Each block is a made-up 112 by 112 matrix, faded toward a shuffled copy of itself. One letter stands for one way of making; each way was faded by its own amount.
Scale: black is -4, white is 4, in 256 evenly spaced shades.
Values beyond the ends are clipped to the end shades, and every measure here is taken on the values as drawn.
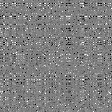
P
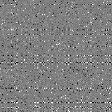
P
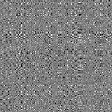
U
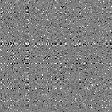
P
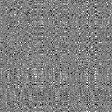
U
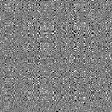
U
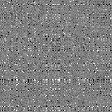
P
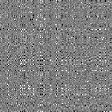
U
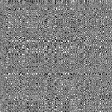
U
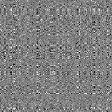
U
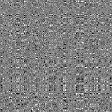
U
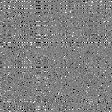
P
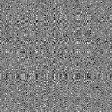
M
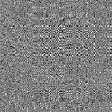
M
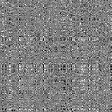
M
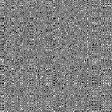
M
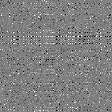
P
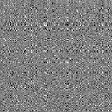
U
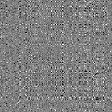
U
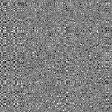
M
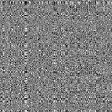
M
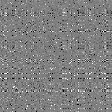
P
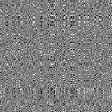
U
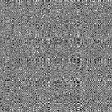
M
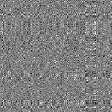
M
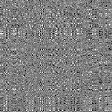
U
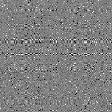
P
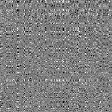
U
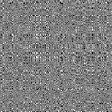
U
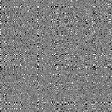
U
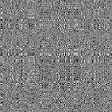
U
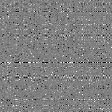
P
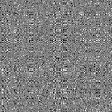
M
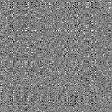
U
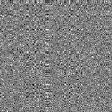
M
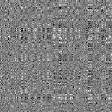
U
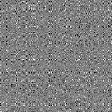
U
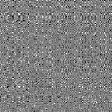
U
